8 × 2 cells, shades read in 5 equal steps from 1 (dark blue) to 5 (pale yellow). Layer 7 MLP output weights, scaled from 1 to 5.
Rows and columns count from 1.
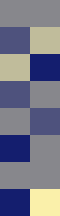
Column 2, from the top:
3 4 1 3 2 3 3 5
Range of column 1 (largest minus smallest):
3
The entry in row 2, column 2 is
4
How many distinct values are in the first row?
1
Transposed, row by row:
3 2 4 2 3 1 3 1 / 3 4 1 3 2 3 3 5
